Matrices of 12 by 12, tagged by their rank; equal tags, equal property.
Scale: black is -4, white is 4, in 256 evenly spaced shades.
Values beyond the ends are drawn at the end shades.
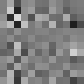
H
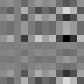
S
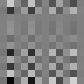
S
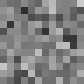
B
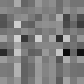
H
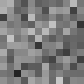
B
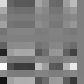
S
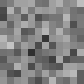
B
